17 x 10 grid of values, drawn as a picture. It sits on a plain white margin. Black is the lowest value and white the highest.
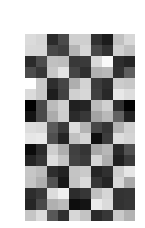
The values fall into two levels. On average the colour sits 50% of the way up the scale. A checkerboard runs through the table. No single row or column stands out from its neighbours.
